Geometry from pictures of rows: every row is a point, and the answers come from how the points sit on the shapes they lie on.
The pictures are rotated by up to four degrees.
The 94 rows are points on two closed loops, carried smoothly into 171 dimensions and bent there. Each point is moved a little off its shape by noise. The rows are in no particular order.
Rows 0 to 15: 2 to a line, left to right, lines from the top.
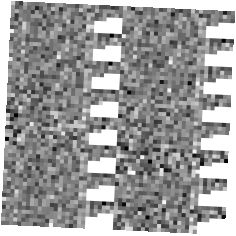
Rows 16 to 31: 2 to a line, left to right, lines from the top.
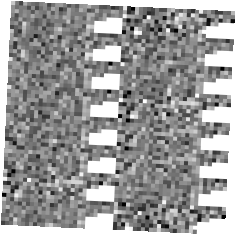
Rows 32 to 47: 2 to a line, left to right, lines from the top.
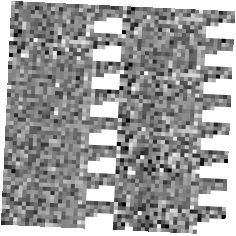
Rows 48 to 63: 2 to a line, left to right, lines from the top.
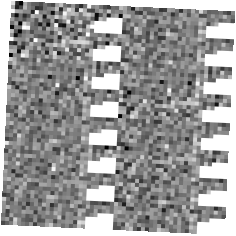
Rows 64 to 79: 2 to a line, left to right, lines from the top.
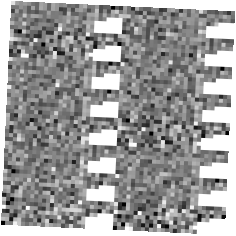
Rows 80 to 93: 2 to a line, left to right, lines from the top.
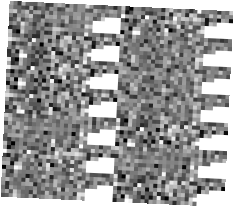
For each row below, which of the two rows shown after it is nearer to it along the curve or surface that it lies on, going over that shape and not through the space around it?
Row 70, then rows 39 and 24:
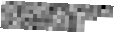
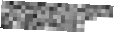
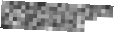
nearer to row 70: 39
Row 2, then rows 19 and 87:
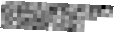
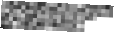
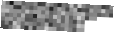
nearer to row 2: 87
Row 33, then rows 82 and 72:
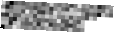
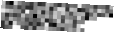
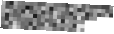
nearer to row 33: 82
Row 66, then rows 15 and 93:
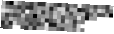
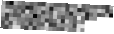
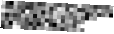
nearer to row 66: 93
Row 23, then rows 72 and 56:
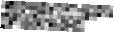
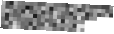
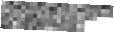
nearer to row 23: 56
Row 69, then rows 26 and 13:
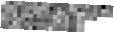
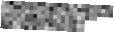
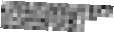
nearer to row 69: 26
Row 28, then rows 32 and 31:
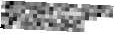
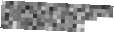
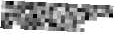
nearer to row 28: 31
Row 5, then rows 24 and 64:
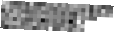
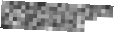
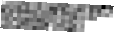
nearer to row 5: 24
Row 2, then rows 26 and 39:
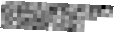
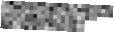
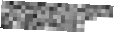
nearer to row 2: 26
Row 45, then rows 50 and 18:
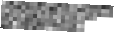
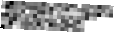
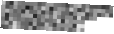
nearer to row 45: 18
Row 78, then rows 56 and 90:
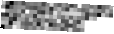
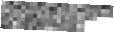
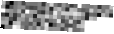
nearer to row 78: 90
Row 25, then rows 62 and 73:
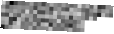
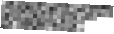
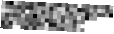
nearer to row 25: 62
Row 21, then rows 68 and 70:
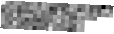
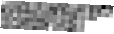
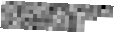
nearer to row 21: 70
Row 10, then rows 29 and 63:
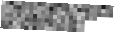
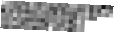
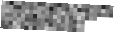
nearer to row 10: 63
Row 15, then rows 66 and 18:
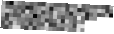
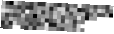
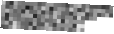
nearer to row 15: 18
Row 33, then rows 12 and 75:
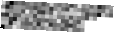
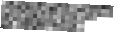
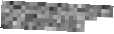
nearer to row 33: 75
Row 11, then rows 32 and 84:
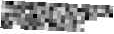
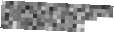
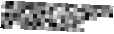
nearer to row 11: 84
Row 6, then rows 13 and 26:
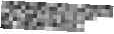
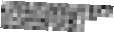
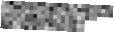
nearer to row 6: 26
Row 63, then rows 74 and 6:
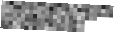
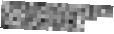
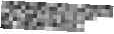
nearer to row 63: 6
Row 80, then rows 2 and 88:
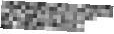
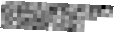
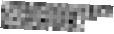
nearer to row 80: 88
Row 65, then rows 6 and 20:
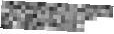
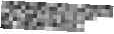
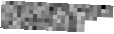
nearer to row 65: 6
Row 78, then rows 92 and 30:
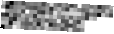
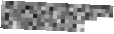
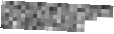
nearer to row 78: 30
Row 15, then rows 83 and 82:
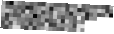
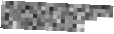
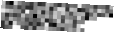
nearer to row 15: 83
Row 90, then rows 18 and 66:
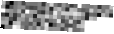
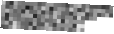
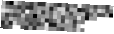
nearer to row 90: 66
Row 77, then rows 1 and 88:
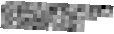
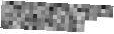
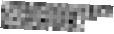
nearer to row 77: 1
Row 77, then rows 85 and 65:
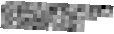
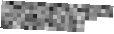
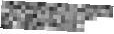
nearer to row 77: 85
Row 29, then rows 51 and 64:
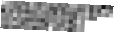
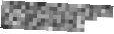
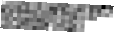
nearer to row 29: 64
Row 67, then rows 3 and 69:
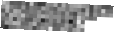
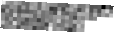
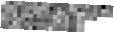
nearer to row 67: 3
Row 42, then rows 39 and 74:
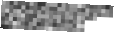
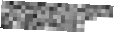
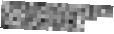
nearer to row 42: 74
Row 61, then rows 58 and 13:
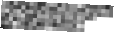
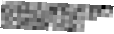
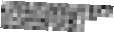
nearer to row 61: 13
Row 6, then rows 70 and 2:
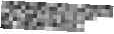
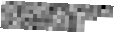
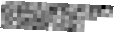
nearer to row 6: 70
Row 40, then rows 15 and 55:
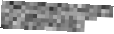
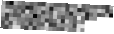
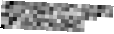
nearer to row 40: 55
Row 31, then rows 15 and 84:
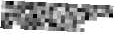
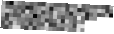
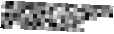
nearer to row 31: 84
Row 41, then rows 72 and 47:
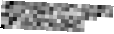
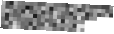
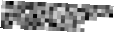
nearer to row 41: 47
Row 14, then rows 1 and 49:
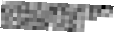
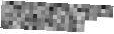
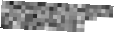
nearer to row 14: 1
